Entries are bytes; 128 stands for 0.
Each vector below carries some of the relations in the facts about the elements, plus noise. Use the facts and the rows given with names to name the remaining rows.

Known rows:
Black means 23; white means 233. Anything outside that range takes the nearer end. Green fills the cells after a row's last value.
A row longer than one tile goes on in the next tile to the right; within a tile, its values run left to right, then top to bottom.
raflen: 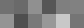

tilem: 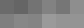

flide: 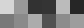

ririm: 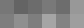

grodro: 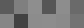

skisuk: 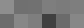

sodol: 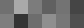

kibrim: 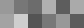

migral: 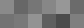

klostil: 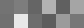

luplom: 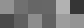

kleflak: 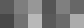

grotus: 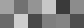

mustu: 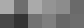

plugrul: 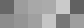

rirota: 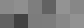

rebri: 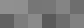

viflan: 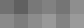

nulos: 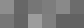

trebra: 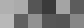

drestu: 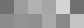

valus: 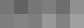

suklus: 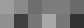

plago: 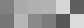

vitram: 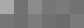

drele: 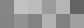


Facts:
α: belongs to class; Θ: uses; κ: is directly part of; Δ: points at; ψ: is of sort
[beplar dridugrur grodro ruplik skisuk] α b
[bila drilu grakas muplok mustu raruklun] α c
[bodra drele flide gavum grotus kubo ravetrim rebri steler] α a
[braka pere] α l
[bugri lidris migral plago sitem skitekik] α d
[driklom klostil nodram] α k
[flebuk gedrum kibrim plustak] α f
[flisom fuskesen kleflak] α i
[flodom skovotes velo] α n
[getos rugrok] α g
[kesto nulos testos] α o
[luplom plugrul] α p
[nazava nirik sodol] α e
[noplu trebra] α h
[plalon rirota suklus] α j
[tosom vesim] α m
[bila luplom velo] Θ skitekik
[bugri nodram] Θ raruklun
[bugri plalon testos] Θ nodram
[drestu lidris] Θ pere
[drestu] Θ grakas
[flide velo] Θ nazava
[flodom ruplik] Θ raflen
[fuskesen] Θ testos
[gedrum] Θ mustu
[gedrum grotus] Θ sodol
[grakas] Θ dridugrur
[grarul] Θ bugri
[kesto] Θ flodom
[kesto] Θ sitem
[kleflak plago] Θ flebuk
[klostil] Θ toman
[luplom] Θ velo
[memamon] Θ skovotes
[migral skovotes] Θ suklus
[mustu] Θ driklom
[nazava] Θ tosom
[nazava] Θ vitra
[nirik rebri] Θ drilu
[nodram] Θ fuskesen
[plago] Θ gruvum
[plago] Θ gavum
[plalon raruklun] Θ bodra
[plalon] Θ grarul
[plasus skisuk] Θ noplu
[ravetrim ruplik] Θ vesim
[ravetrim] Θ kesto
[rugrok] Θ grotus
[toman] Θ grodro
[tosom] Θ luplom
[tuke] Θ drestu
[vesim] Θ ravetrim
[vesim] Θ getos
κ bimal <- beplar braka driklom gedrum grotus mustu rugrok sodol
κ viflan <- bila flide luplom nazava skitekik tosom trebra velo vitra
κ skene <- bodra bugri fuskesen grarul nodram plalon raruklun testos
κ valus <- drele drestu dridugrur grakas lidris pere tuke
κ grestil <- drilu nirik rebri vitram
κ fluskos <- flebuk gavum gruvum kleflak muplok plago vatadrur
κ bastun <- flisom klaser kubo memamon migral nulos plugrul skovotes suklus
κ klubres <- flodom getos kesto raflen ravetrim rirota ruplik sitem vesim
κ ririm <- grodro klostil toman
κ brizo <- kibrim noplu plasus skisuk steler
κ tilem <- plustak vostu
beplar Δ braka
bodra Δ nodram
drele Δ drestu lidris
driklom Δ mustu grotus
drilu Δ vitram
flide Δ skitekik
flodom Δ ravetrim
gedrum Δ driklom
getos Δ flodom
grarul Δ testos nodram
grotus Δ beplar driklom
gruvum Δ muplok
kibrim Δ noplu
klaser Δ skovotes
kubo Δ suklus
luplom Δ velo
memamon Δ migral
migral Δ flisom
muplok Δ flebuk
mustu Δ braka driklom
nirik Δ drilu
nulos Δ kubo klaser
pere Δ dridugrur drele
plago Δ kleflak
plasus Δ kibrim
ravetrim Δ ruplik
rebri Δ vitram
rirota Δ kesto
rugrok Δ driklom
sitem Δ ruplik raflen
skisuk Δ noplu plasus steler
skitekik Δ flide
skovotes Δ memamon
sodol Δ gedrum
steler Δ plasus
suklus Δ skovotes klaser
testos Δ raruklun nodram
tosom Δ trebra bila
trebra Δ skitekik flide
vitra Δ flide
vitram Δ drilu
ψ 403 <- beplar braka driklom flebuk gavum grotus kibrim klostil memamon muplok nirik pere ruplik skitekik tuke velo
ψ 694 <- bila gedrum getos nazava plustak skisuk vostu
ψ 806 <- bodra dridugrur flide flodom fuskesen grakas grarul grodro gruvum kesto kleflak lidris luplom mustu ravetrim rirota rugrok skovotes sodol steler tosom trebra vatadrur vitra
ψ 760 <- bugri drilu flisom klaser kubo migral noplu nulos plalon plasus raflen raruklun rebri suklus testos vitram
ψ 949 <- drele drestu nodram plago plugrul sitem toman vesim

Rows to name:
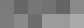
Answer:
klubres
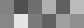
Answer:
tuke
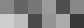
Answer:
pere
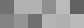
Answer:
vesim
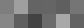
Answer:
getos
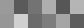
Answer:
muplok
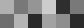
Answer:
driklom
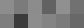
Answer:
gruvum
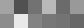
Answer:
memamon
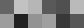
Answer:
bodra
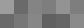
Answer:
plasus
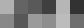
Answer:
vitra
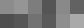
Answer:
ravetrim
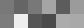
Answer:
ruplik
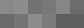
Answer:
kubo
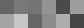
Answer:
gavum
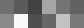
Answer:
velo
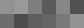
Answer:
flodom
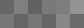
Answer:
plustak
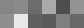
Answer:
nirik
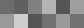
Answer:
braka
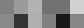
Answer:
grarul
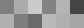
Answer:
sitem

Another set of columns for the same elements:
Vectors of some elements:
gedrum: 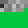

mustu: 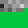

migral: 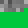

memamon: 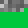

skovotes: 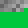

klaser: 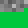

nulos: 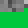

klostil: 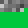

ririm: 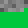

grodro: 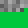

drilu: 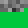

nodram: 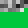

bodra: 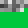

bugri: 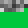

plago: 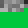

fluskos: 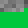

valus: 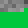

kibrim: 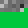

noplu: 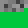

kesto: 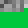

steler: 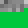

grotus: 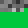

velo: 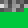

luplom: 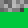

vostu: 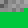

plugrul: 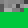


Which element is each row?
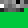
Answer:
skitekik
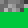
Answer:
drele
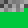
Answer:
rugrok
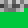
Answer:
fuskesen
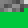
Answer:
suklus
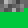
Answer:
beplar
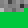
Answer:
plasus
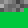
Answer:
gavum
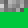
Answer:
trebra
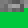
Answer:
raflen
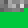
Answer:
gruvum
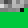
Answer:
flide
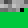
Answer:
bila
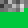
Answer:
sodol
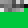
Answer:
plalon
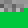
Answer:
skisuk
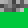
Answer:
raruklun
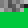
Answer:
rebri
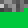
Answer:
flebuk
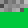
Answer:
kleflak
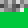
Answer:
grarul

